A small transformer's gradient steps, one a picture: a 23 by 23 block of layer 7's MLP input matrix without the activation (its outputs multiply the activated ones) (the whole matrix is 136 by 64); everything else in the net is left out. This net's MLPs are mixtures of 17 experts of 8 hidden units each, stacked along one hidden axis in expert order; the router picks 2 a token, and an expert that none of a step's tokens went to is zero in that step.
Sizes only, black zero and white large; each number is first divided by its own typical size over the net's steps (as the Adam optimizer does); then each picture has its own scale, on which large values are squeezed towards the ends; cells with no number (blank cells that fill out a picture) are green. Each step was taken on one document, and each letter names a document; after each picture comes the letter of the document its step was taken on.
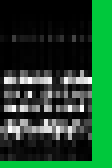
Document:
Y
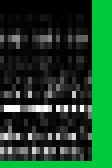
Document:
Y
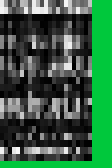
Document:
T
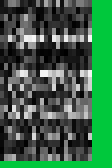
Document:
T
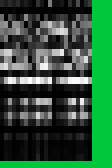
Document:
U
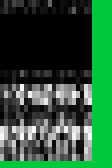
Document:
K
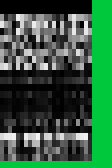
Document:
U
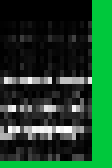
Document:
Y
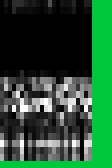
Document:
K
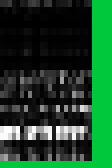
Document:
Y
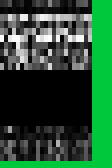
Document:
U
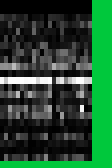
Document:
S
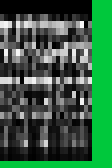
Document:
S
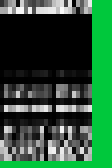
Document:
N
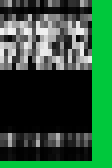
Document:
U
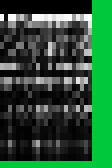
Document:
U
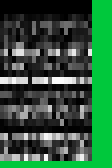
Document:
S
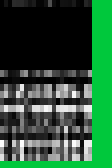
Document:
K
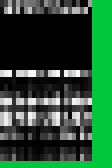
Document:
T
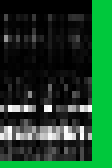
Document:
Y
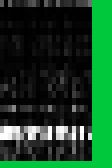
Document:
Y
